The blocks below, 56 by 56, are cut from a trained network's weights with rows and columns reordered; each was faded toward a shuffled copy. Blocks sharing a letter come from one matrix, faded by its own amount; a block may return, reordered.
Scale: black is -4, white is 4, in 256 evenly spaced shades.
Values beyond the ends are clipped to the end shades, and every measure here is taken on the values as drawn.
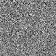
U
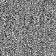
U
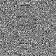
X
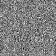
U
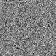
U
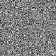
U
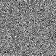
U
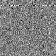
X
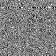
X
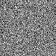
U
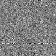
X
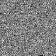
X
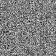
U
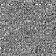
X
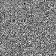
U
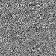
X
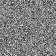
U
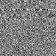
X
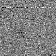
X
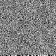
X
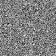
U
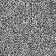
U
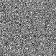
U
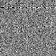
X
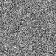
U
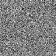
U
